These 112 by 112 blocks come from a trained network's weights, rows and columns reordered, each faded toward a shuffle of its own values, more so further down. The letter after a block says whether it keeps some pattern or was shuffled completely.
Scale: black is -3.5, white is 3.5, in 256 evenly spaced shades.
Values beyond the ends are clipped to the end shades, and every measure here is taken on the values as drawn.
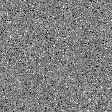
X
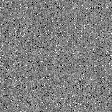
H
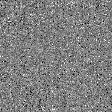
H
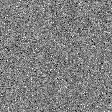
X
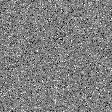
X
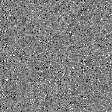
H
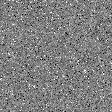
X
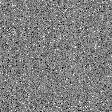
H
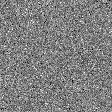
X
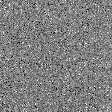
H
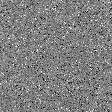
X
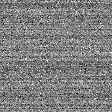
H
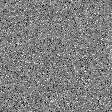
X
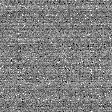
H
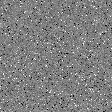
X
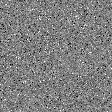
X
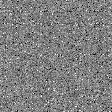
H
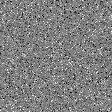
X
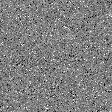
X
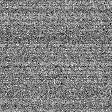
H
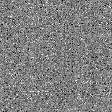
H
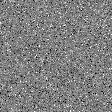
X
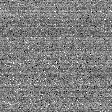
H
